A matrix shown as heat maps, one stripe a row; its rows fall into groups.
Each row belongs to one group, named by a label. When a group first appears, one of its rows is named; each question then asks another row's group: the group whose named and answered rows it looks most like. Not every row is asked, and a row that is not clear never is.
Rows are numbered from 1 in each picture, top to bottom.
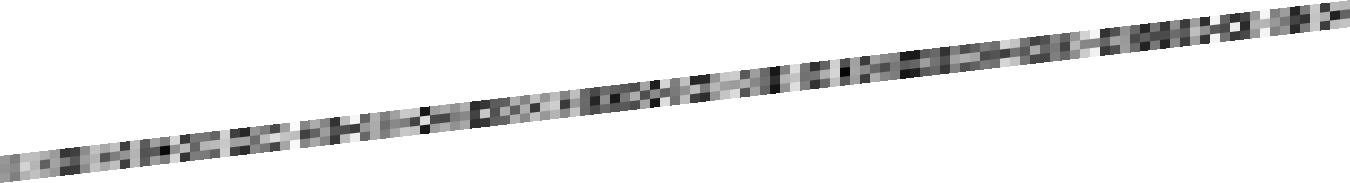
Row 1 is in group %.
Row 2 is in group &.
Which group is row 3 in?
%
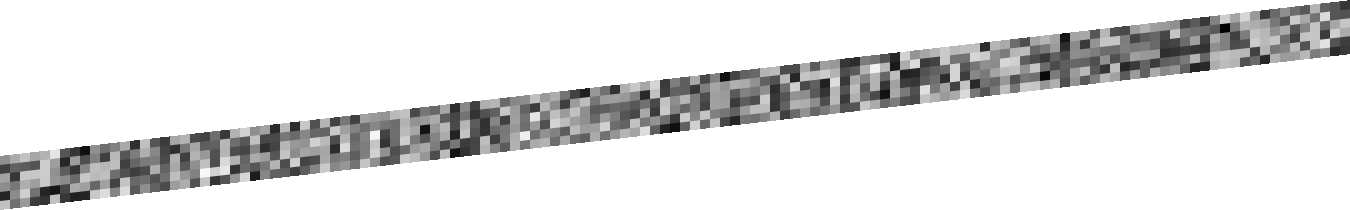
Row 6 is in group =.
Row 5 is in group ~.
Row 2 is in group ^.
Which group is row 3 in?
%
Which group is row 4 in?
%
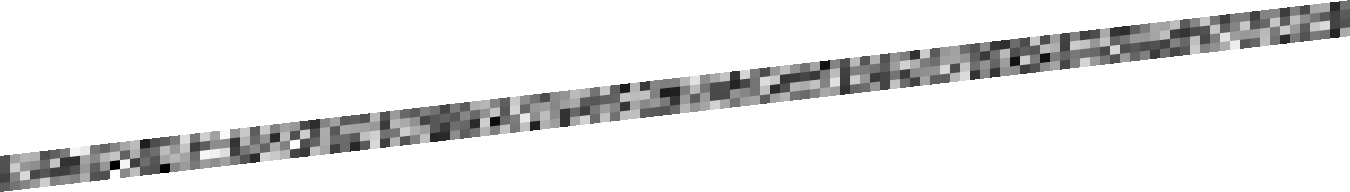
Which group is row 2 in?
=
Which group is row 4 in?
&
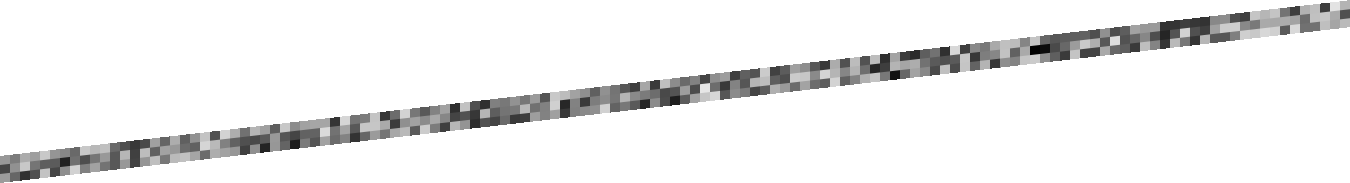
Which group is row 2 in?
~
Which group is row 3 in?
^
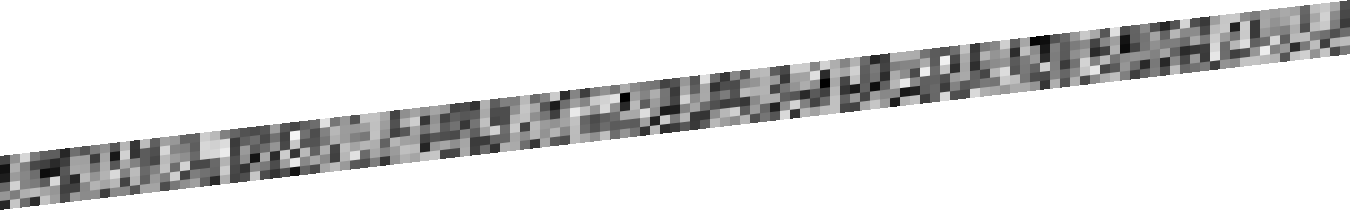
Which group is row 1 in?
~
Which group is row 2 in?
~
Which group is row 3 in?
~
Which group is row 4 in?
=
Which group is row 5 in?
%
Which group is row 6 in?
^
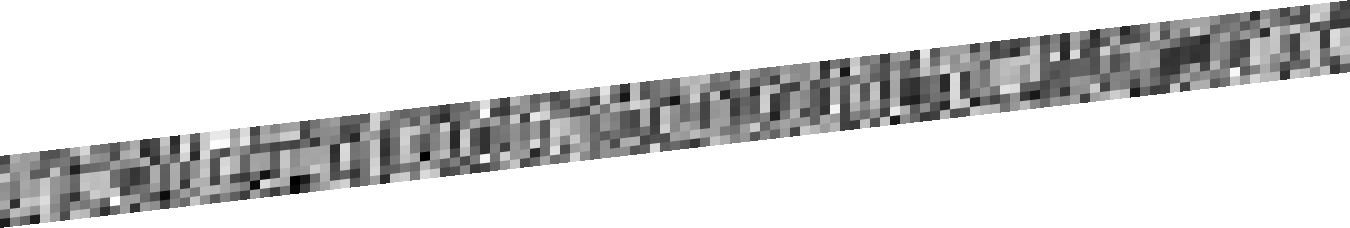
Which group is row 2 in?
&
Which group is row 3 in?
=
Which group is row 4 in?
%
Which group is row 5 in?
%
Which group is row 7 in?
&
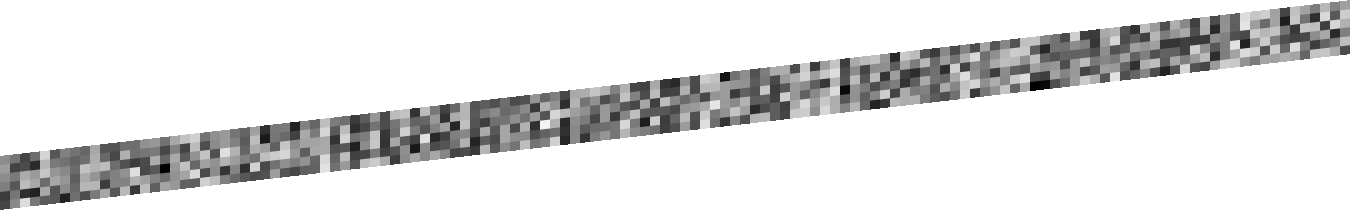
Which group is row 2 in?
^
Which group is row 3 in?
%
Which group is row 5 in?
^
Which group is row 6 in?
~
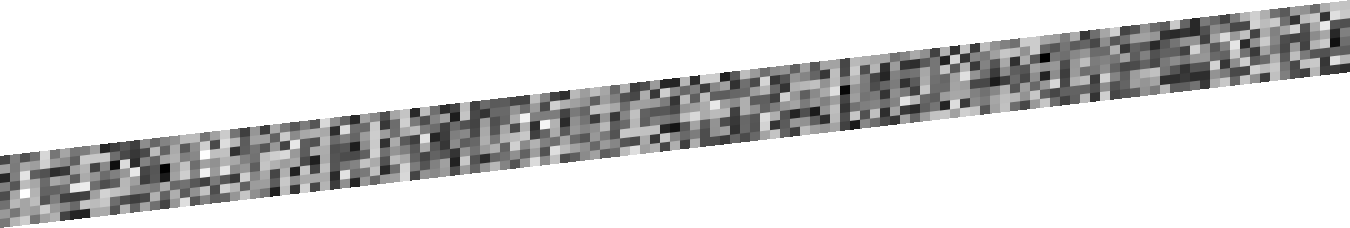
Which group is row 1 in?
^
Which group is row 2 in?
%
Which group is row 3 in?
~
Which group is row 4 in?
&
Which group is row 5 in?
&
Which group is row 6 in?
=
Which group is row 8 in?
=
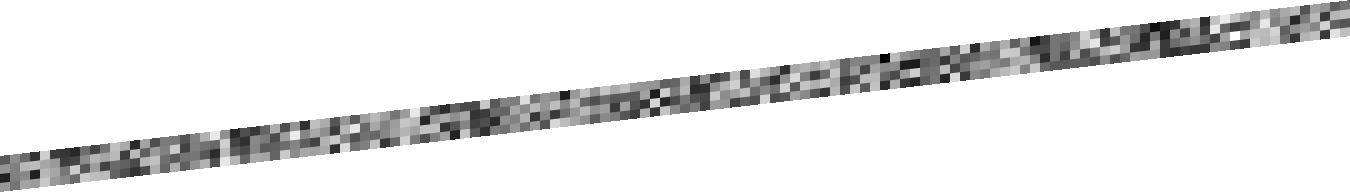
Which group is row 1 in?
~
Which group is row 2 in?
%
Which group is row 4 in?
%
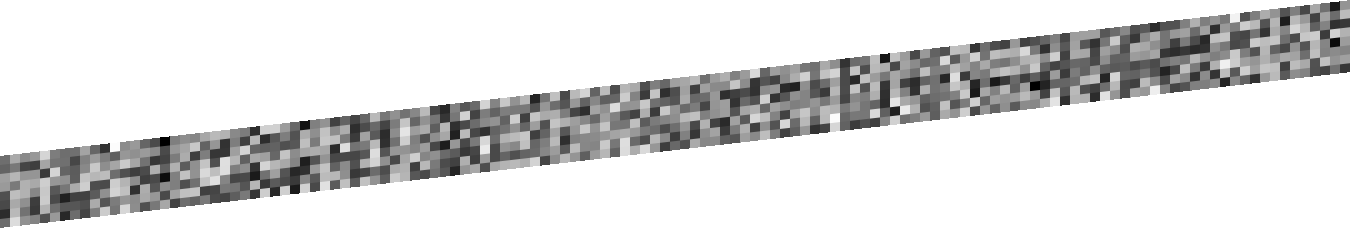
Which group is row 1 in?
&
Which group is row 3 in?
=
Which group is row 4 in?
%
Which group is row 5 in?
&
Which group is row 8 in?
=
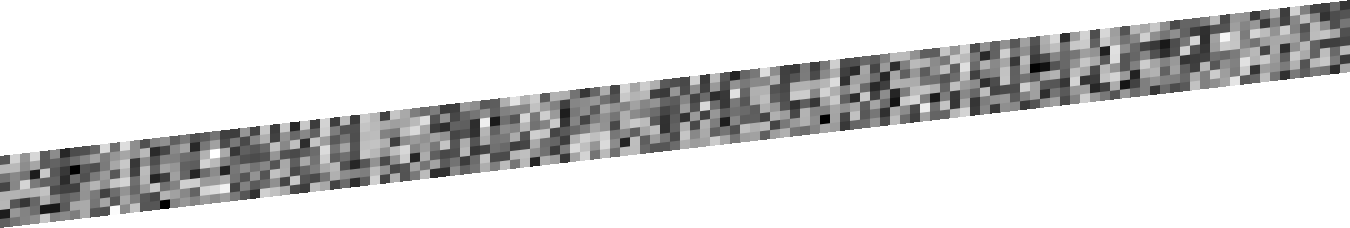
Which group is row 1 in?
=
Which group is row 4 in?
~
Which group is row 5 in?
=
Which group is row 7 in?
~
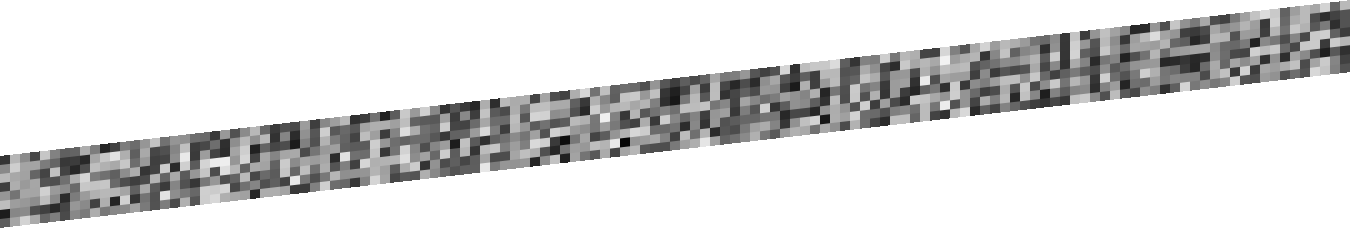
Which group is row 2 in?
=
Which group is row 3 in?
=
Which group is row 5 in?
%
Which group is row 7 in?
~
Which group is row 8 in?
&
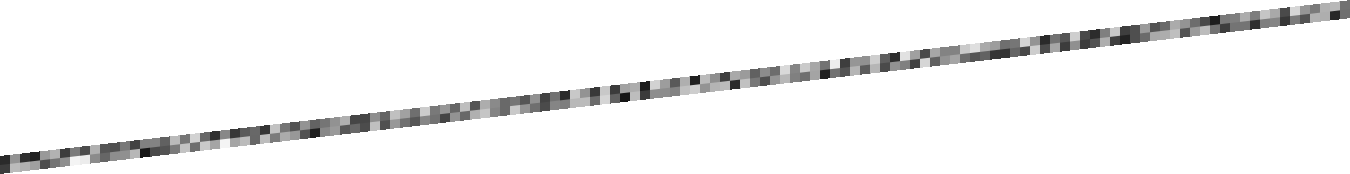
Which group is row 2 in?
&
